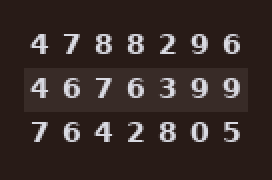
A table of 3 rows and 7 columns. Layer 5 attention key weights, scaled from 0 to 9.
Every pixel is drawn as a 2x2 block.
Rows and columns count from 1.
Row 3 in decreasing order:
8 7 6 5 4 2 0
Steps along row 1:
up up same down up down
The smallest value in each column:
4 6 4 2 2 0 5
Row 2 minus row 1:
0 -1 -1 -2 1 0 3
